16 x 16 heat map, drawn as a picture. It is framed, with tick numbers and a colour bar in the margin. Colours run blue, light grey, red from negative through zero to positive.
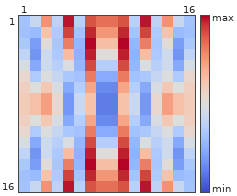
It mirrors both left to right and top to bottom. The grain runs up and down. No overall slope runs across the table. The ninth with the lowest average is the centre.
